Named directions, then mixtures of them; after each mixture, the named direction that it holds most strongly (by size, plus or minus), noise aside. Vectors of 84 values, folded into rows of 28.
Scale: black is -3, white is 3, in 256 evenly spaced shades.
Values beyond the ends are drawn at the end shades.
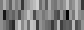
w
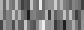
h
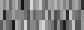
h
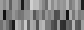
w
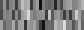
h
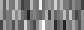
h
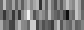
w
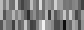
h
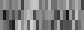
w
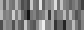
h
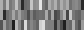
h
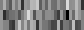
w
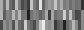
h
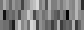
w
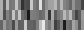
h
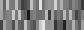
h
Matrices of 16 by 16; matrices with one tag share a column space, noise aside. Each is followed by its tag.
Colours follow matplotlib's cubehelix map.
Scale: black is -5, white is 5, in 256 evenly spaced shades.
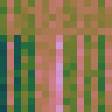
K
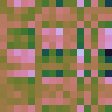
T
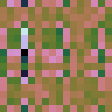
T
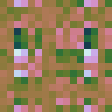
T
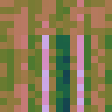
K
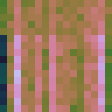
K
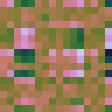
T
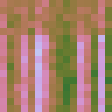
K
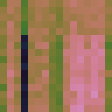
K
